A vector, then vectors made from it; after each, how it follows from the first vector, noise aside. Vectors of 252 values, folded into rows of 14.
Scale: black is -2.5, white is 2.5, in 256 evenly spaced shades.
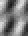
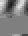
partly zeroed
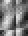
wrapped around
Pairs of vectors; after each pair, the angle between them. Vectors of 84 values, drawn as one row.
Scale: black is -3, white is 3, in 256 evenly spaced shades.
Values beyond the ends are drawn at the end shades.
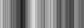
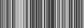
partly opposed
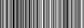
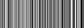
partly opposed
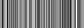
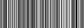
nearly opposite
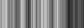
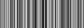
orthogonal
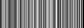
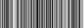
partly opposed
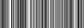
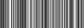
nearly parallel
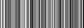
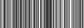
partly opposed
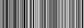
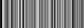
orthogonal
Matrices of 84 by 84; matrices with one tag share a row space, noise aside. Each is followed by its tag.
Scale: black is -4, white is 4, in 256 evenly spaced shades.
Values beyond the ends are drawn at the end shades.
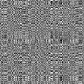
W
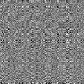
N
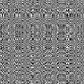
N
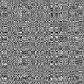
W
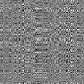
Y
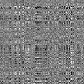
Y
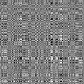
W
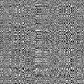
Y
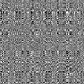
N
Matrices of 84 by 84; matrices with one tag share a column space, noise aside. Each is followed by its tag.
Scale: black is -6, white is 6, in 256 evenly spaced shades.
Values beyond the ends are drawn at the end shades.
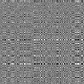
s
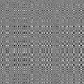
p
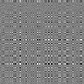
s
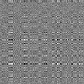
s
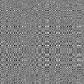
p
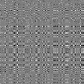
p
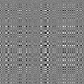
p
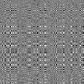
p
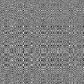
p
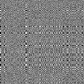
p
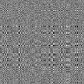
p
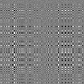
p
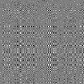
p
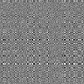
s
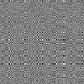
s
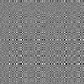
s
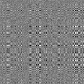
p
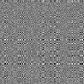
s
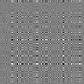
s
